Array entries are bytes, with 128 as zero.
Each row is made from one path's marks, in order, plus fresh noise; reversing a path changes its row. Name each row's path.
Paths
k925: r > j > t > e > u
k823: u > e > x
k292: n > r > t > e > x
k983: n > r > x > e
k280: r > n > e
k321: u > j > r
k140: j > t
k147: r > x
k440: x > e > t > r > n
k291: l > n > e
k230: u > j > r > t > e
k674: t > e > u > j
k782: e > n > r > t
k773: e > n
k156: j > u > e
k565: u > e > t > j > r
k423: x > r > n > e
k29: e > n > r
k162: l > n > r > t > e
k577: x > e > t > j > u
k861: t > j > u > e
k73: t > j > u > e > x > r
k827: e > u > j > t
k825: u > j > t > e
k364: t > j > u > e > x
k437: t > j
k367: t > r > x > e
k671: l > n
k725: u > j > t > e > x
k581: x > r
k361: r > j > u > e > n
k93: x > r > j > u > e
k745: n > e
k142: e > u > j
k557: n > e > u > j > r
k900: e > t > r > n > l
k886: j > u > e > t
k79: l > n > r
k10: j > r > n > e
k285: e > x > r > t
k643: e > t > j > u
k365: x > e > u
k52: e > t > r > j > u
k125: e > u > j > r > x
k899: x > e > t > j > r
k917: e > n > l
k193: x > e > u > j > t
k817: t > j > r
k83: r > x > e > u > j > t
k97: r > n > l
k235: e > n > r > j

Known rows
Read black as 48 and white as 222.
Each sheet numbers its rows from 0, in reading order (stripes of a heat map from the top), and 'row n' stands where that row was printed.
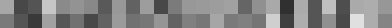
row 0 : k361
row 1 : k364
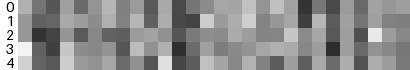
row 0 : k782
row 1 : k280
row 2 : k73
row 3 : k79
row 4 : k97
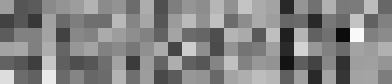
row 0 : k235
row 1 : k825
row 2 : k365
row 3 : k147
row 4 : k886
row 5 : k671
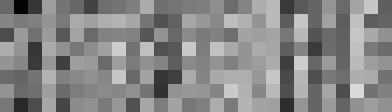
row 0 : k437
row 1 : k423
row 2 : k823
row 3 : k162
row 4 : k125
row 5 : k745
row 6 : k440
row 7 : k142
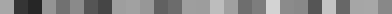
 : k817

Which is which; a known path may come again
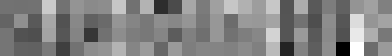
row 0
k745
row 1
k725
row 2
k364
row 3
k577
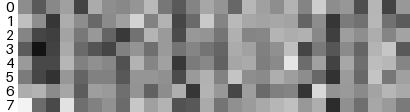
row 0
k581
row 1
k162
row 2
k321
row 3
k674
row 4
k557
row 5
k565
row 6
k147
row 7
k79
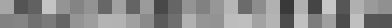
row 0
k361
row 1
k423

